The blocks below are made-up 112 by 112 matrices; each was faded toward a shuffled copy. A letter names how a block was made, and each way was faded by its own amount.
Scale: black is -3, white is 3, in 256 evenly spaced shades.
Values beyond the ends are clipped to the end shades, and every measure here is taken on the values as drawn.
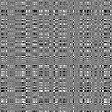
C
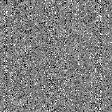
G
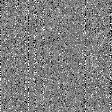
G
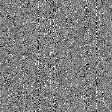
G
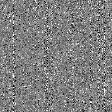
G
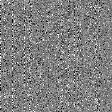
G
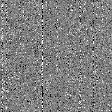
G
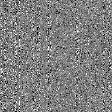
G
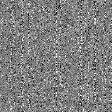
G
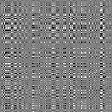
C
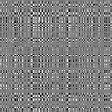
C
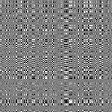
C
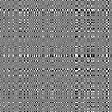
C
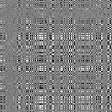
C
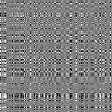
C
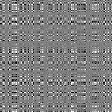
C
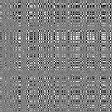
C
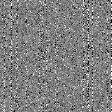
G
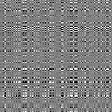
C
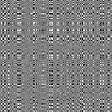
C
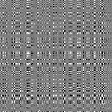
C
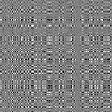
C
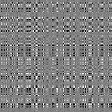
C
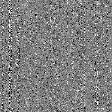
G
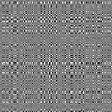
C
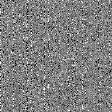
G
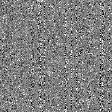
G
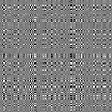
C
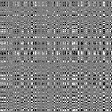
C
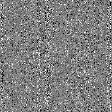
G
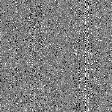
G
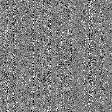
G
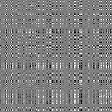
C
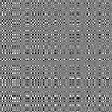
C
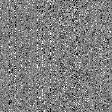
G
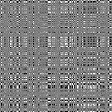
C
